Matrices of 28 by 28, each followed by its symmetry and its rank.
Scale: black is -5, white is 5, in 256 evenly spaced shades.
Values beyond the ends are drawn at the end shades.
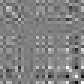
symmetric, rank three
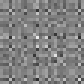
symmetric, rank three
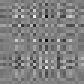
neither, rank two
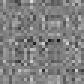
neither, rank five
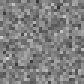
antisymmetric, full rank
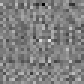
neither, rank five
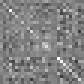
symmetric, rank five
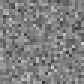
antisymmetric, full rank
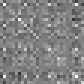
symmetric, rank five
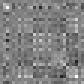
symmetric, rank three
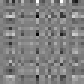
neither, rank two
